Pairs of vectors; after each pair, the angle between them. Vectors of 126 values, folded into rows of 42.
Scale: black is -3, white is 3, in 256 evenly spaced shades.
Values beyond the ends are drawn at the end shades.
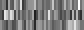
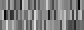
nearly opposite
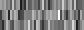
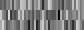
nearly opposite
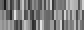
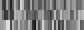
partly aligned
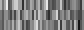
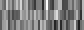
partly aligned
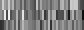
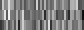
nearly parallel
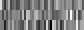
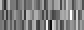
nearly parallel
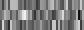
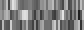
nearly parallel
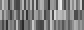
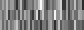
partly aligned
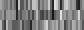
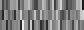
partly opposed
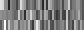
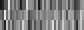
partly opposed
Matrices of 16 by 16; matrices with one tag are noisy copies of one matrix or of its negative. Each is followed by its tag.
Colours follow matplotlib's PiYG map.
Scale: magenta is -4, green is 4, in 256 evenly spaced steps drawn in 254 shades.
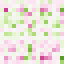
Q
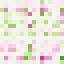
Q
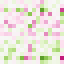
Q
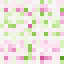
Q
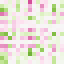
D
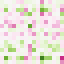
Q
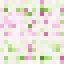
Q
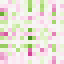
D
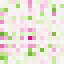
D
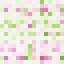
Q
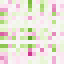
D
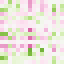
D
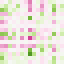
D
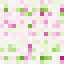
Q
